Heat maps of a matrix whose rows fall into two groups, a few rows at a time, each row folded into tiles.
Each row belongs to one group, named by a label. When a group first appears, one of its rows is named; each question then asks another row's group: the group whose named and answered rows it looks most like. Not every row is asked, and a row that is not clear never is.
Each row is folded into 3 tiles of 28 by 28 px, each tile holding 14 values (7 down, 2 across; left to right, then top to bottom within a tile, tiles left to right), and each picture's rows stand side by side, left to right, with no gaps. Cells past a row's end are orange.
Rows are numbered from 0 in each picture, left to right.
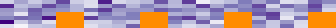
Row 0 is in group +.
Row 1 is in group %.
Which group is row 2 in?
%
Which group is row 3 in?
+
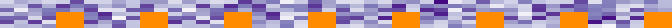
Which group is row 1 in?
+
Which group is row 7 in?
+
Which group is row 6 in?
%
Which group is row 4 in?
+
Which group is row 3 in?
+
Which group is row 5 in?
+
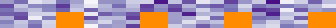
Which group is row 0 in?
+
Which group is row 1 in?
%
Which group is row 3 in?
+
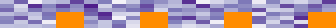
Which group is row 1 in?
+
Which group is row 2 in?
%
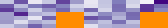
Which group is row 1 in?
%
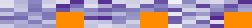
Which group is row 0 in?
%
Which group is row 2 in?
%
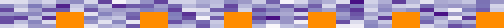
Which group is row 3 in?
+
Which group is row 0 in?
+
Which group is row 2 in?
+
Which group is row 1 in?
%
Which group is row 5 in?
+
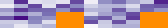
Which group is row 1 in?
%
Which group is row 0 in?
%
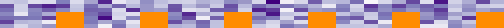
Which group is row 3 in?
+
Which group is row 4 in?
%
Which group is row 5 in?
+
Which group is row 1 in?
+
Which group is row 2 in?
+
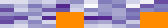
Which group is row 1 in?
%
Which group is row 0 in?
+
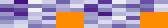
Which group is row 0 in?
+
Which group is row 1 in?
+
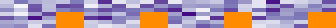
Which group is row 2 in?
+
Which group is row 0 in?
%
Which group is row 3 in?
%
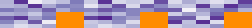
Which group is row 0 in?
%
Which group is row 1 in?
%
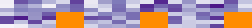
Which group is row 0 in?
%
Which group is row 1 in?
%
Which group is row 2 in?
+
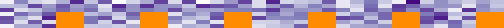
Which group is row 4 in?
%
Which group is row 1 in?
%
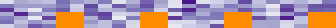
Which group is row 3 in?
%
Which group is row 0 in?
+
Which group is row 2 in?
%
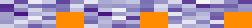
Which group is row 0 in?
+
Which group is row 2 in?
%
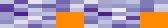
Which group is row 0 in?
+
